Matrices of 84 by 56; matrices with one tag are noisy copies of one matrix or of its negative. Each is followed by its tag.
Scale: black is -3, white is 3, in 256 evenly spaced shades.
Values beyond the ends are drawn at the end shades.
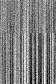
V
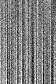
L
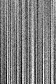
L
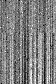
V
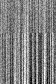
V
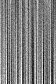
L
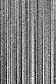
L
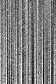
L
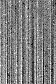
L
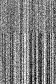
V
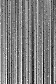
L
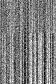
V
